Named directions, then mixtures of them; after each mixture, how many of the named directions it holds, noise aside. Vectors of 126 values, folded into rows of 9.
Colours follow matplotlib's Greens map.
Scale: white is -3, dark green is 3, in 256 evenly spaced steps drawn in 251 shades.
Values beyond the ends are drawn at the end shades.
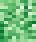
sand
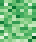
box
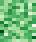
two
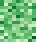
one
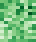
one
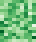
two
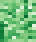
one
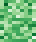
one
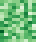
two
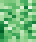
one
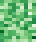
two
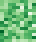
two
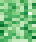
two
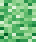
one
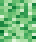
two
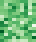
two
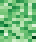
two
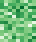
two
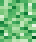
two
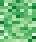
one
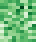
one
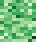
one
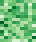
two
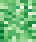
one
